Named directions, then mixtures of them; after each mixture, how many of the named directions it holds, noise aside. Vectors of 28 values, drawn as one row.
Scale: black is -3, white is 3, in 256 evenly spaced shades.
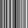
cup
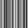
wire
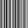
two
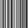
one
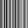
two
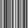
one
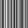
two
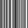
one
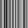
two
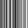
one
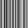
two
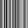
two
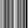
two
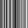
one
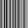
two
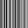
two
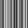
one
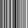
one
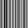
two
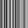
two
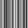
one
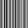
two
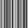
one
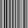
two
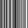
one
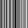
one
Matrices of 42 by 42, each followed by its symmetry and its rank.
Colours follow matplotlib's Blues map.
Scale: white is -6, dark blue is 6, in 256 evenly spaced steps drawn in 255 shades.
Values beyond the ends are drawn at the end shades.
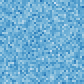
neither, full rank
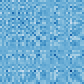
symmetric, rank three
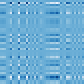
neither, rank one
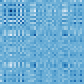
symmetric, rank three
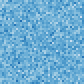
neither, full rank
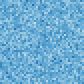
neither, full rank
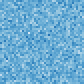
neither, full rank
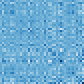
symmetric, rank three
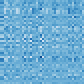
neither, rank three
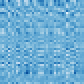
neither, rank three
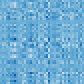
neither, rank three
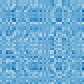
neither, rank three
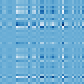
neither, rank one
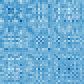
symmetric, rank three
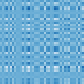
neither, rank one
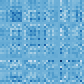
symmetric, rank three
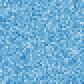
neither, full rank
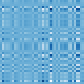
neither, rank one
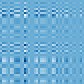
neither, rank one
